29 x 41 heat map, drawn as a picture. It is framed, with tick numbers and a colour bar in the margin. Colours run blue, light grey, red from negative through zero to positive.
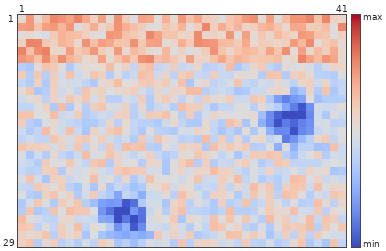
Ninth with the lowest average: middle right. Dips: two. Mirror symmetry: none. Seam: horizontal, 20% of the way down, the top part higher.
